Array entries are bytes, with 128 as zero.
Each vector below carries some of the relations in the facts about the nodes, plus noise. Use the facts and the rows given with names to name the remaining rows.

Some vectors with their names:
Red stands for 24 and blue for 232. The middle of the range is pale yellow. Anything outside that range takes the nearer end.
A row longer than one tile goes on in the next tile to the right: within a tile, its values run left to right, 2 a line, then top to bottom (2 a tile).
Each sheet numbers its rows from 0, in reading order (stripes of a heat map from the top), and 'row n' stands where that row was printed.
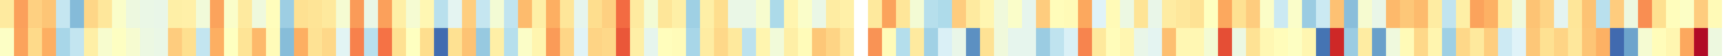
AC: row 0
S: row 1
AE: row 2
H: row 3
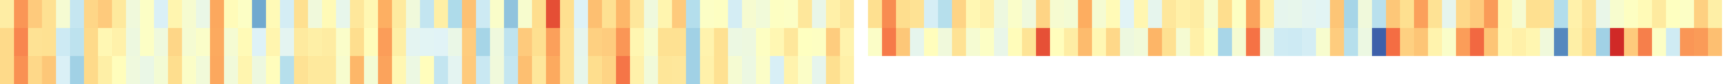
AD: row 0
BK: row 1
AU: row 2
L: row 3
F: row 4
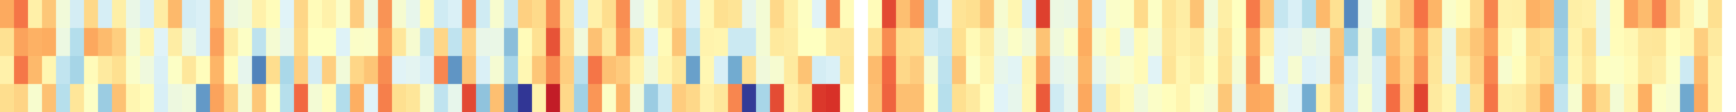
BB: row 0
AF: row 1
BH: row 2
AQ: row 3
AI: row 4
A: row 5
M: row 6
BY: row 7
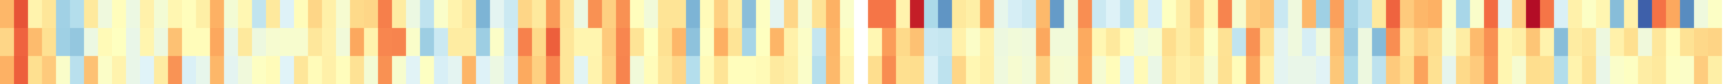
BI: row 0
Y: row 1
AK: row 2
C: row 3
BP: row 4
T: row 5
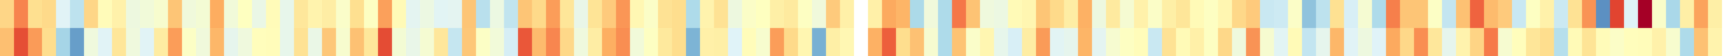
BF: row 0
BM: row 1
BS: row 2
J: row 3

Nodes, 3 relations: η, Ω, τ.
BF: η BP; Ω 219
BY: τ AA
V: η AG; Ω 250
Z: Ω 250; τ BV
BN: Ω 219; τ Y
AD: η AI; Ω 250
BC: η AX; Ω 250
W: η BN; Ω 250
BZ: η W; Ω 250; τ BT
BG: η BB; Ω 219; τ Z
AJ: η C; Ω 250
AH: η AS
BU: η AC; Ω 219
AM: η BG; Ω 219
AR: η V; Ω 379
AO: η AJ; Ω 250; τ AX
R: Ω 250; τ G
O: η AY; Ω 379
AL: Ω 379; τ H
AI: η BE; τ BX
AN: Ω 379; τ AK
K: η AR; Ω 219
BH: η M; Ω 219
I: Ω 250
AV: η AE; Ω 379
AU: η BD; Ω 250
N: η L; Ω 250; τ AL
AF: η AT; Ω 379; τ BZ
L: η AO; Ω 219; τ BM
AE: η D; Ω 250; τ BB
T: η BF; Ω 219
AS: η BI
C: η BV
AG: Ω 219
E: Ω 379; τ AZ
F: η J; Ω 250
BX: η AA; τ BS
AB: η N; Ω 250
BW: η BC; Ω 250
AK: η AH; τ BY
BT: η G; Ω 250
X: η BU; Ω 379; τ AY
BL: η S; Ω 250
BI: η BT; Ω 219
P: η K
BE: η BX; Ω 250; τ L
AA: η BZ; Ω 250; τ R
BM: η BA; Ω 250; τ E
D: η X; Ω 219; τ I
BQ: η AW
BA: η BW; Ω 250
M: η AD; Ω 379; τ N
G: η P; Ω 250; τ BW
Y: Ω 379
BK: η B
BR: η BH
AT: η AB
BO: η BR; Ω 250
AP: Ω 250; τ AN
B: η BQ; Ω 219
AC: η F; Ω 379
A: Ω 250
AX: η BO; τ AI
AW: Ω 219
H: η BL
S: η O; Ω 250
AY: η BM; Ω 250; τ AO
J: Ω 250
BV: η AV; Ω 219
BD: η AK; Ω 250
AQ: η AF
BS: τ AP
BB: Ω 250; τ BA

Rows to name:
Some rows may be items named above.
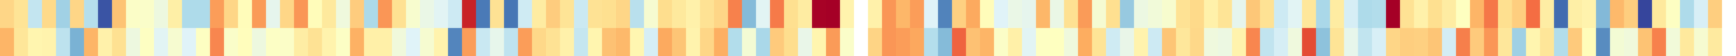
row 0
N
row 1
BV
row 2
BA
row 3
AX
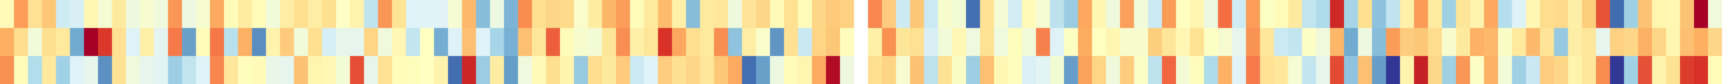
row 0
AJ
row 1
AL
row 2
BW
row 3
AB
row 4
H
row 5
M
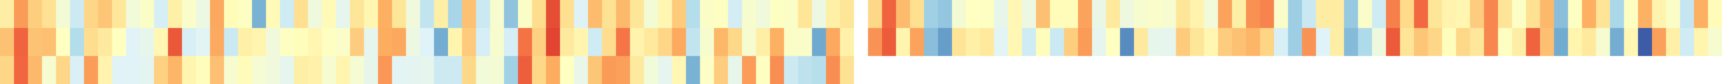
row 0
AD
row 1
AK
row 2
BY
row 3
BT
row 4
E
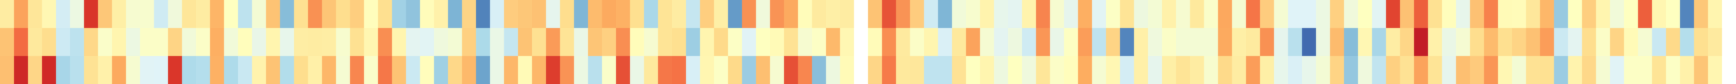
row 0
AY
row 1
AN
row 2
V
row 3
AA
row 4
BN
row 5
BD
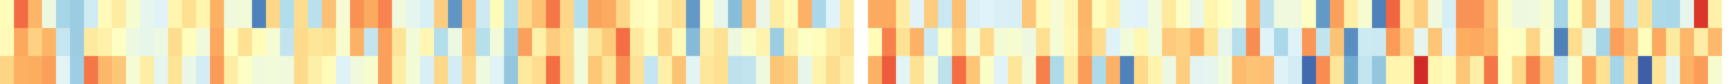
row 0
BX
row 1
I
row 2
AV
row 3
AO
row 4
BO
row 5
G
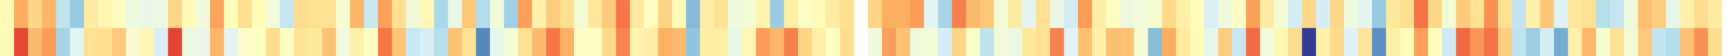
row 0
AV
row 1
BO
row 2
AF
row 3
D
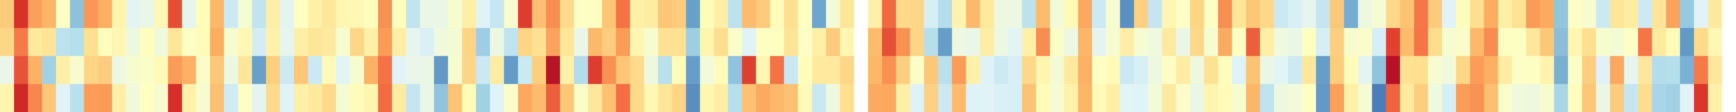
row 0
Z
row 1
BZ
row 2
BD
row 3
AP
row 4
BE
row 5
AZ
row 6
BG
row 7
I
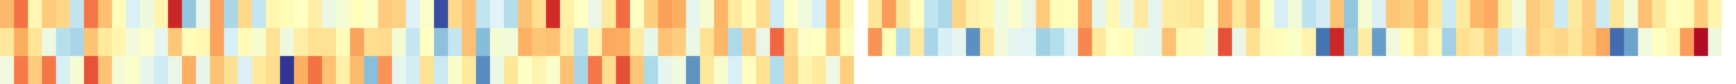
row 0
R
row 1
BL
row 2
O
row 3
H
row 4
X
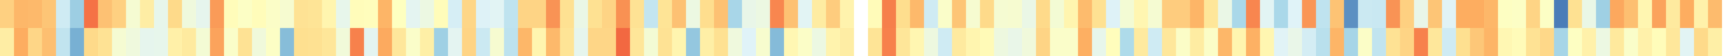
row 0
BC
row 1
AO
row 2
BU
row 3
W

